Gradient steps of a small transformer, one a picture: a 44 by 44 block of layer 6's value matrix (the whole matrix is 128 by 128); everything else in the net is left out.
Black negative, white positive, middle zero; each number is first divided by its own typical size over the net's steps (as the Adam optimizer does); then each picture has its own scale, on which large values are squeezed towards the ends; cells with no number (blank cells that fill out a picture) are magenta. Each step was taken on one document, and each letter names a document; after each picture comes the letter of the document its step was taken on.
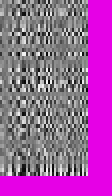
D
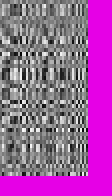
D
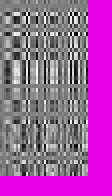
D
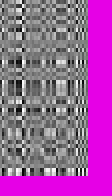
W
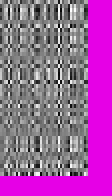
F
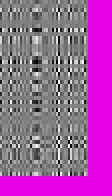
F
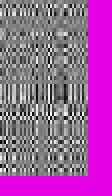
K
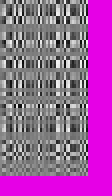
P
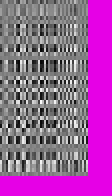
K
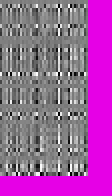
F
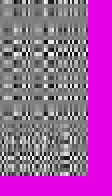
K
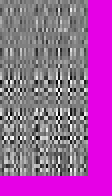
F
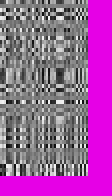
D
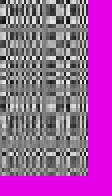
P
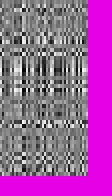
D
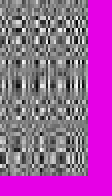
W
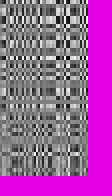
P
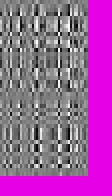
F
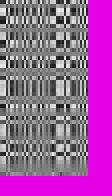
P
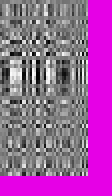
D
